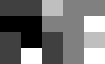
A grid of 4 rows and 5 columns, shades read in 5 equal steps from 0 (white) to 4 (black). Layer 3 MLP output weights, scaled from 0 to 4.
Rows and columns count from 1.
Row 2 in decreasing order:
4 4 2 2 0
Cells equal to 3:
6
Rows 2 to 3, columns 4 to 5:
2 0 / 2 1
